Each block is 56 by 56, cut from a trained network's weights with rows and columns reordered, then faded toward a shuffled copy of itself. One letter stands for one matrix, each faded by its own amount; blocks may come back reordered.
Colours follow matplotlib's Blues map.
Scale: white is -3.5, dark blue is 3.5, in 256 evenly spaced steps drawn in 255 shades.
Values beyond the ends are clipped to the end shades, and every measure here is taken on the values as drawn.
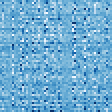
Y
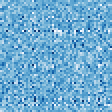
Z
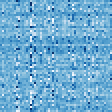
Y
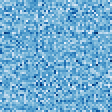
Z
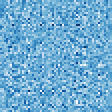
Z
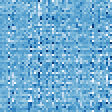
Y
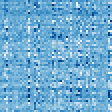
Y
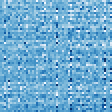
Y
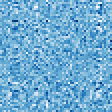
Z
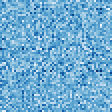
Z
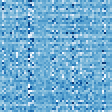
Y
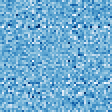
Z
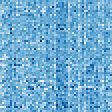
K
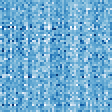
K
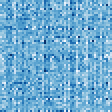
K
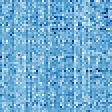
K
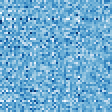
Z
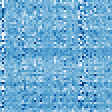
Y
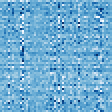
Y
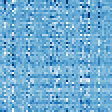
Y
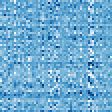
Y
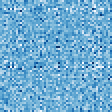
Z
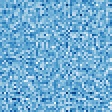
Z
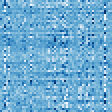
Y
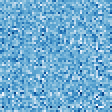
Z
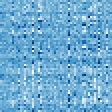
Y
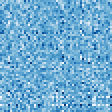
Z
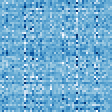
Y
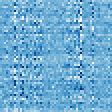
Y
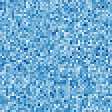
Z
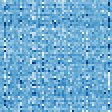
Y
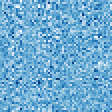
Z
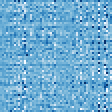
Y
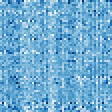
K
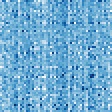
K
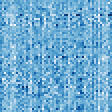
K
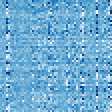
Y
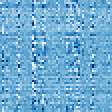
Y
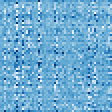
Y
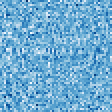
Z
